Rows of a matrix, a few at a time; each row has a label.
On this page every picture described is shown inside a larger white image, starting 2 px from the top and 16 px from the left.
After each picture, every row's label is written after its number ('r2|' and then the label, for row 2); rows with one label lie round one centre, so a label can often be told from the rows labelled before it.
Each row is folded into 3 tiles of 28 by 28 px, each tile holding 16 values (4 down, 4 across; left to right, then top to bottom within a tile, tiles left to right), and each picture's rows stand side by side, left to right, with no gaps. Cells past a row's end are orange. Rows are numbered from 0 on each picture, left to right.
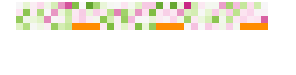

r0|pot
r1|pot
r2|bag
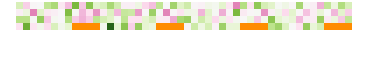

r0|pot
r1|pot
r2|pot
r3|pot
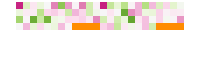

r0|bag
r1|bag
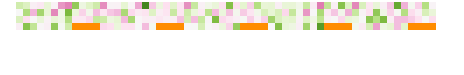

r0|pot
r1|bag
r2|bag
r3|pot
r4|bag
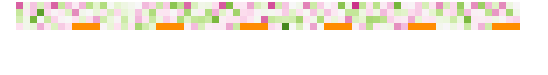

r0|bag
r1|pot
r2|bag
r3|bag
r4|bag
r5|bag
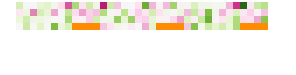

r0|pot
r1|bag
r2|pot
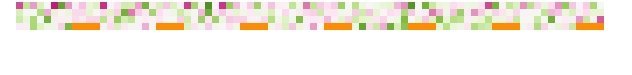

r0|bag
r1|bag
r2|bag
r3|bag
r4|pot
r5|pot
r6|bag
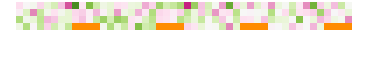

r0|pot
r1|pot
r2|bag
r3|bag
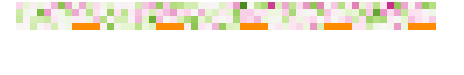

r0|bag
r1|pot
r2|pot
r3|bag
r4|bag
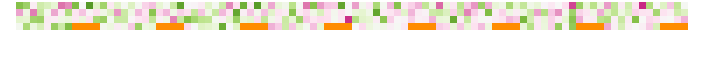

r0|pot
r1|pot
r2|pot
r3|bag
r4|bag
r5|bag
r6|pot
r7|bag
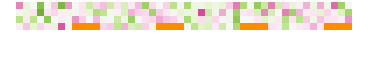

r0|bag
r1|bag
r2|pot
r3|bag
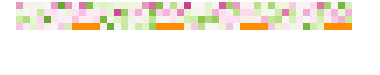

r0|bag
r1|pot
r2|bag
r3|pot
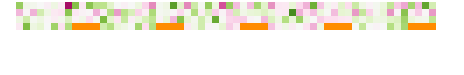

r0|pot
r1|pot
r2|bag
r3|bag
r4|pot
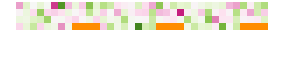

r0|bag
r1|pot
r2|pot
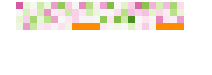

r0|bag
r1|bag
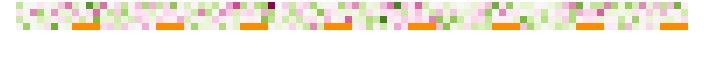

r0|pot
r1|bag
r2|pot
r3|bag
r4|bag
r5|pot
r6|pot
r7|bag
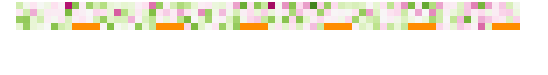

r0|pot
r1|pot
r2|pot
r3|bag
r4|pot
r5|bag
